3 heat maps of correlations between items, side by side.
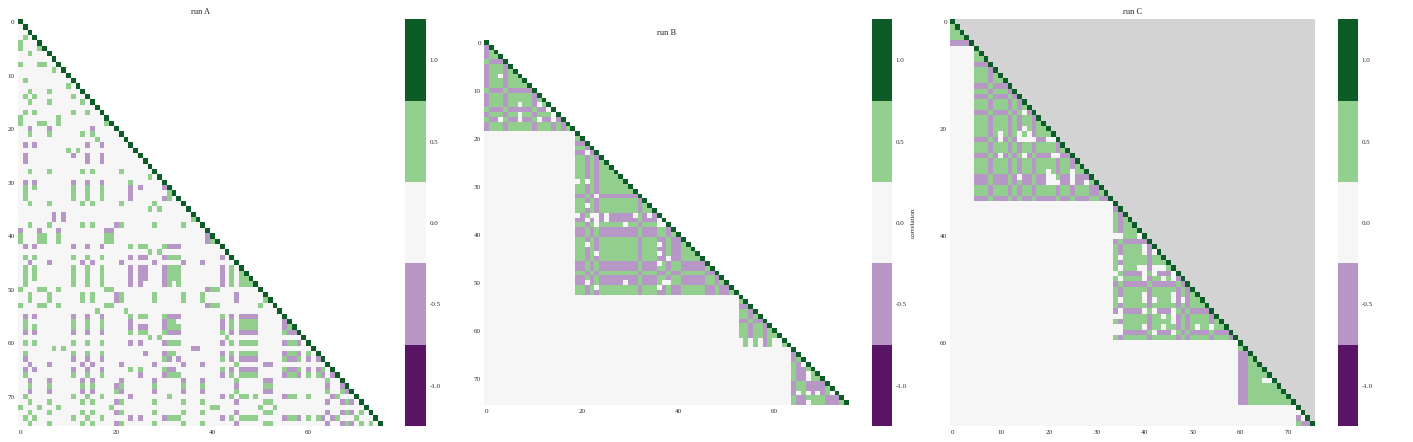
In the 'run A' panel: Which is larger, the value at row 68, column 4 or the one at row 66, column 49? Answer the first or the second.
the second
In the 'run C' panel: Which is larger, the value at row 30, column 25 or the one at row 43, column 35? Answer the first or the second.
the first
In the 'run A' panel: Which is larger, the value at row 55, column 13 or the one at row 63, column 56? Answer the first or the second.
the first
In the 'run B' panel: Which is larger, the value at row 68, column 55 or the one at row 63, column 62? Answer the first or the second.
the second
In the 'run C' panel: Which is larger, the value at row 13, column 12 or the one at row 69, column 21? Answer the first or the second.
the second
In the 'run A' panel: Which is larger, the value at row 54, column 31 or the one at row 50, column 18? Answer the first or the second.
the second
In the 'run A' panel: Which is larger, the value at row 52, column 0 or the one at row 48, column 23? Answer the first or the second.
the first
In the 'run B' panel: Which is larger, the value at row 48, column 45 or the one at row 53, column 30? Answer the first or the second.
the first
